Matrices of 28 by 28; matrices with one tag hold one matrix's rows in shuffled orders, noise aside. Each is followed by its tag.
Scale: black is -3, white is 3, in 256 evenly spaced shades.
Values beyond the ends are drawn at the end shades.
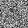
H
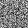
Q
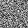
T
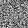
T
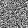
Q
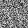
T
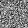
H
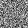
Q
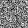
Q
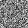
Q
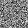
Q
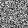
H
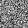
H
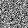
H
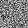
T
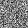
Q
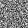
Q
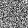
Q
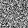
T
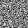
T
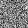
Q
